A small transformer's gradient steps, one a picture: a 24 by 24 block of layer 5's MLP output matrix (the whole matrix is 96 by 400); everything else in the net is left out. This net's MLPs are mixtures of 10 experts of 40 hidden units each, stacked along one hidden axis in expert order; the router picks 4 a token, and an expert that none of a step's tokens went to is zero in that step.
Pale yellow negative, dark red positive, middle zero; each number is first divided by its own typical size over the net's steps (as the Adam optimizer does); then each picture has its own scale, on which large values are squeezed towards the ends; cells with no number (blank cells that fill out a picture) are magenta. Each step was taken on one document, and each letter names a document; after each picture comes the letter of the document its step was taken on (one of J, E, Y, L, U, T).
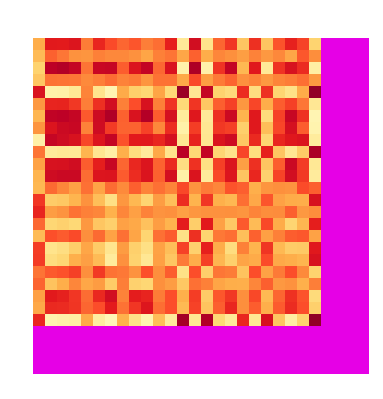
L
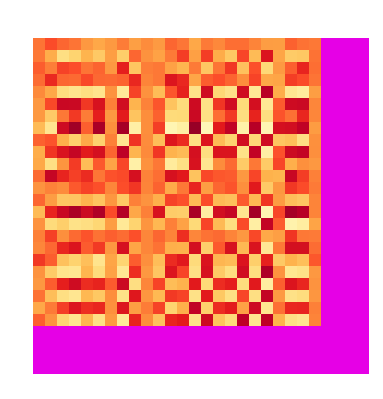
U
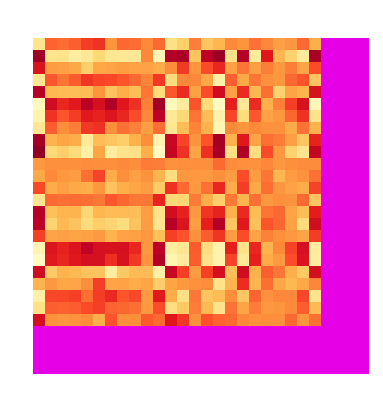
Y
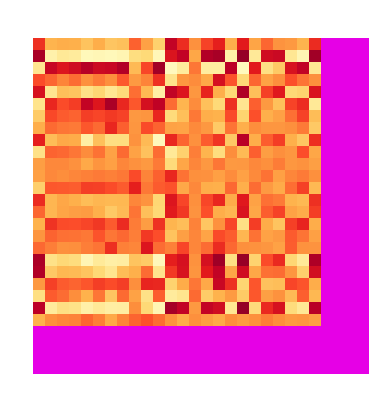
Y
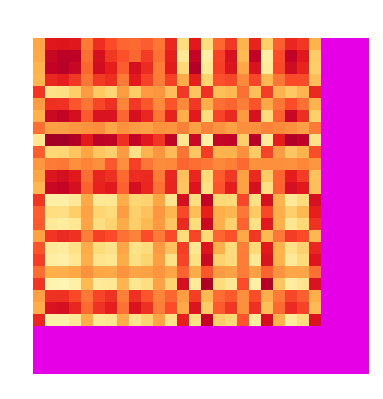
L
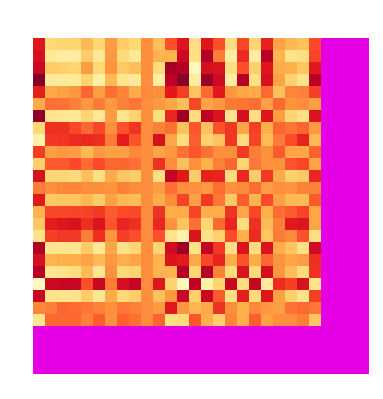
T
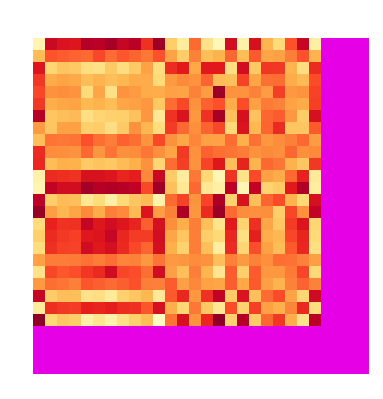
Y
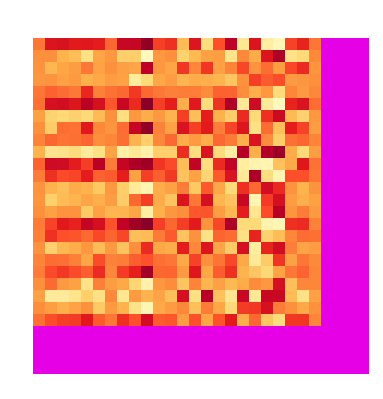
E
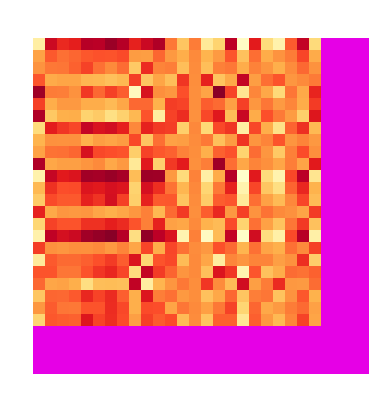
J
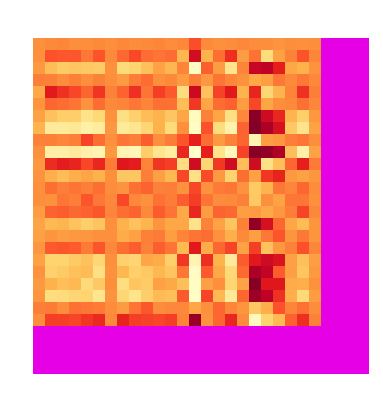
E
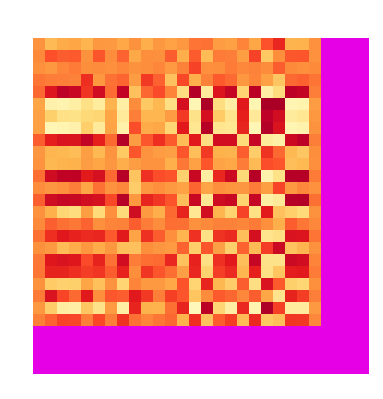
U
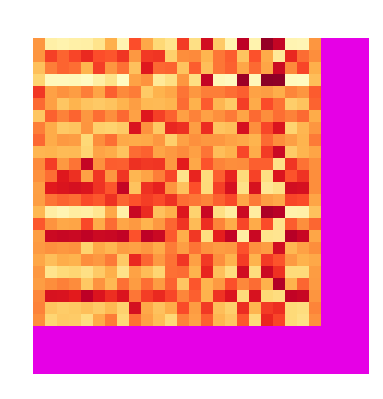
U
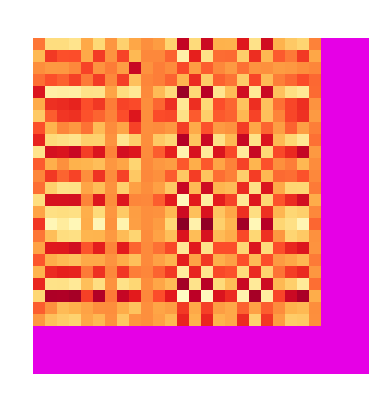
T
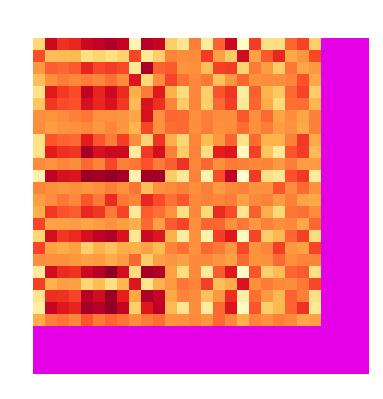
J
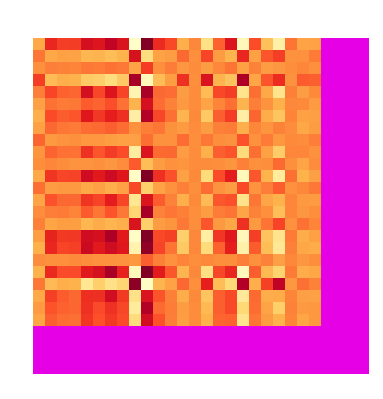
J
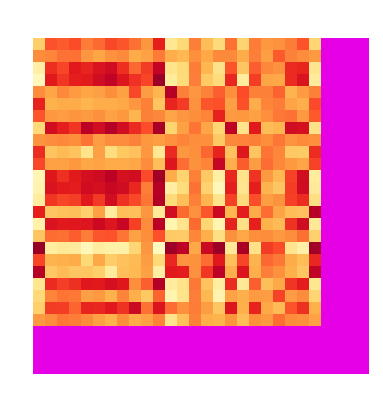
Y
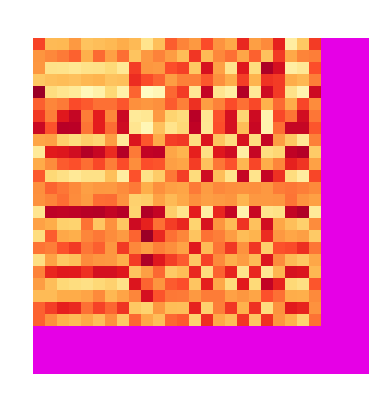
U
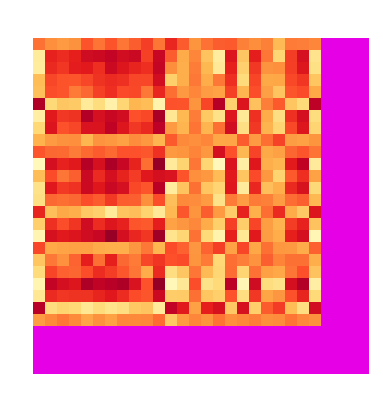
Y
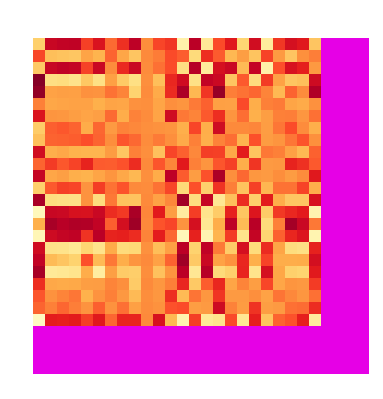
T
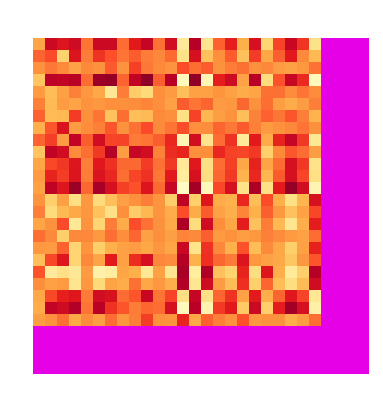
L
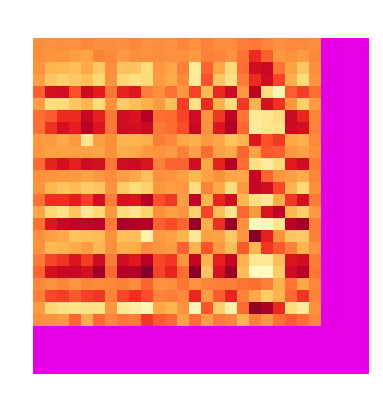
E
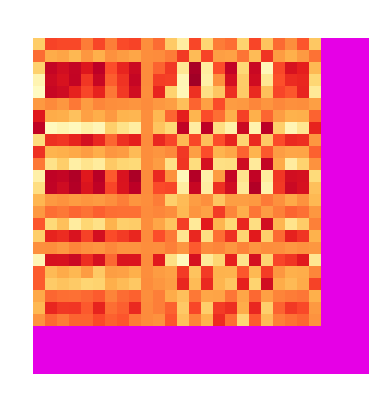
T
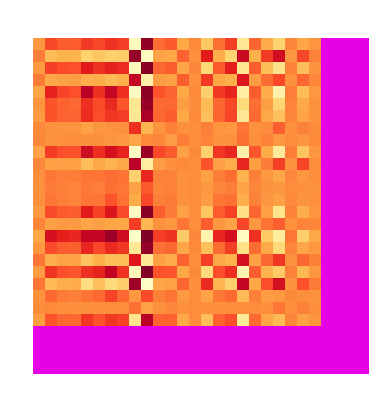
J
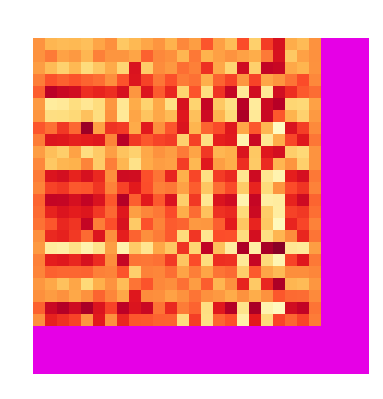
U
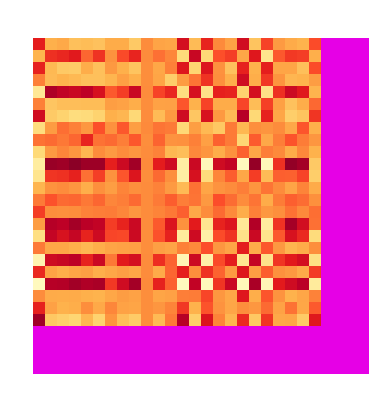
T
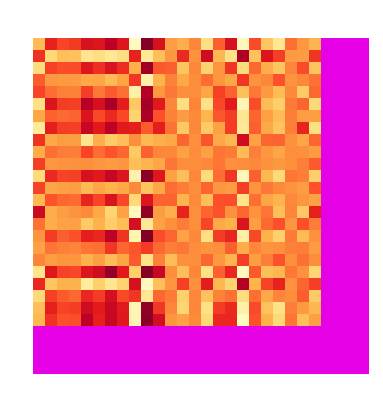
J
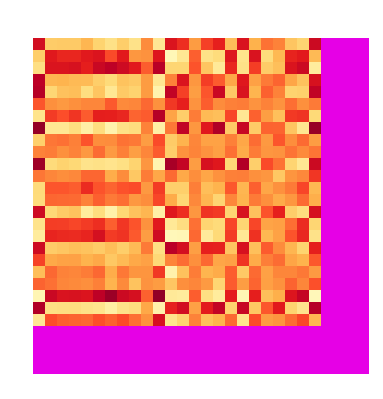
Y
